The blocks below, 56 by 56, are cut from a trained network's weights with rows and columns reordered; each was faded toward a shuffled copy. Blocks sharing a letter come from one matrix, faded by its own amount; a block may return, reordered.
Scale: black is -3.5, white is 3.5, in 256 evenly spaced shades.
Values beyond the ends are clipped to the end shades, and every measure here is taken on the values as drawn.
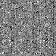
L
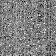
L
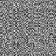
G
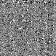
L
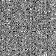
L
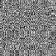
G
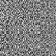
G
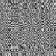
G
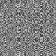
G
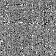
L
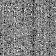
L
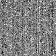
L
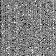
L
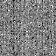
L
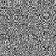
G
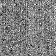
L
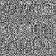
G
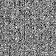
L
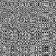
G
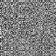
G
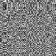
G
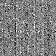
L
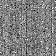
L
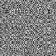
G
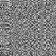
G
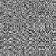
G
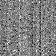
L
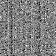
L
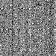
L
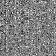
L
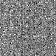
L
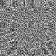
G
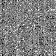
L
